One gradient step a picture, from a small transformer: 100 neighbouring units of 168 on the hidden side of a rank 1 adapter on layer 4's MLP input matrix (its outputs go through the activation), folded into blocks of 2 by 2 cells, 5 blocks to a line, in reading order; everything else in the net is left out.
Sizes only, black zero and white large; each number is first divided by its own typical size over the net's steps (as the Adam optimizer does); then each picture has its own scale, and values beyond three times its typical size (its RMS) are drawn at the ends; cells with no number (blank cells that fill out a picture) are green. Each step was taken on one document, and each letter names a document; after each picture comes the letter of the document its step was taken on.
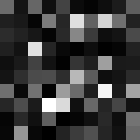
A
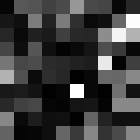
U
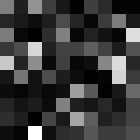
U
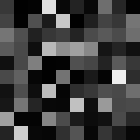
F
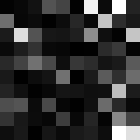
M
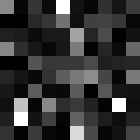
A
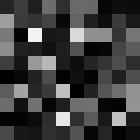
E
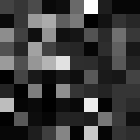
E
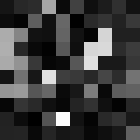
F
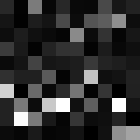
A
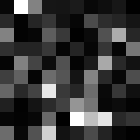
U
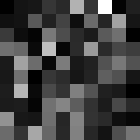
U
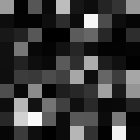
A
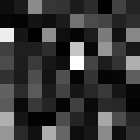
F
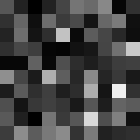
U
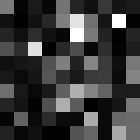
A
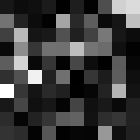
F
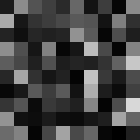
U
